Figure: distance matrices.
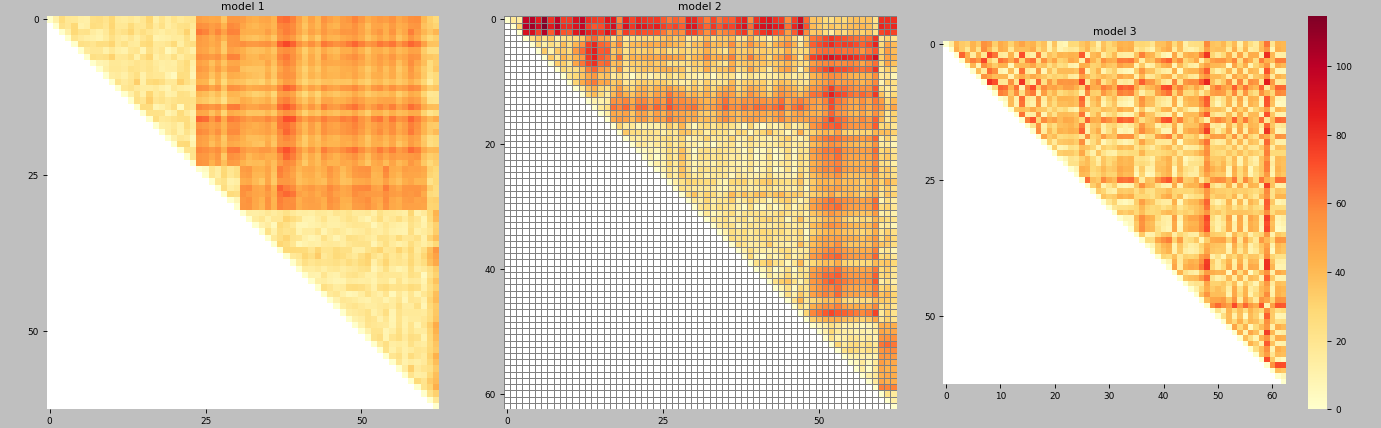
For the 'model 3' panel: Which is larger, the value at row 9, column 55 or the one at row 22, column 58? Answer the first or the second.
the first
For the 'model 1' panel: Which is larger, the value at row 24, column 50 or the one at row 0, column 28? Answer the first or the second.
the first
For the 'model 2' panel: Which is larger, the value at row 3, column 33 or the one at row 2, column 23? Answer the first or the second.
the second
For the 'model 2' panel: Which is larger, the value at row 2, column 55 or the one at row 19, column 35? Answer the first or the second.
the first
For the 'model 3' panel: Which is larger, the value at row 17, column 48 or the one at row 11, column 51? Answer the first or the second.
the first
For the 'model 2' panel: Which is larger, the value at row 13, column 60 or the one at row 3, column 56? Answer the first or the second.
the second
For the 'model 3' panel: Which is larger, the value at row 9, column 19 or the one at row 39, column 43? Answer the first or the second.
the first
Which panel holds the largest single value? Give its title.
model 2
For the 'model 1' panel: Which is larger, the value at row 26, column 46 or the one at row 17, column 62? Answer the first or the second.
the first
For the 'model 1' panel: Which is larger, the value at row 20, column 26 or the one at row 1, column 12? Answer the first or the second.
the first
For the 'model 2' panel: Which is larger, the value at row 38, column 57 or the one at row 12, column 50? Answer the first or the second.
the second
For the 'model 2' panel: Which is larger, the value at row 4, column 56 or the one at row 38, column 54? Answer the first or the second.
the first
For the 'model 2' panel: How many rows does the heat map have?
63
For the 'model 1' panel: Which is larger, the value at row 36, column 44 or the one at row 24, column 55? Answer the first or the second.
the second
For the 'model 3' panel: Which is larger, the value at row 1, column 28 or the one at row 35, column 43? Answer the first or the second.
the second
